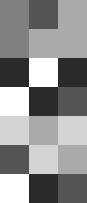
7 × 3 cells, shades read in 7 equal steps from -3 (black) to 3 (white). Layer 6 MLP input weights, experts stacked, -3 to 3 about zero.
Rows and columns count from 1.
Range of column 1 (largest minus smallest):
5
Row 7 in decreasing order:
3 -1 -2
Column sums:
5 2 1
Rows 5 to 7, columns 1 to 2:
2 1 / -1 2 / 3 -2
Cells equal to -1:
4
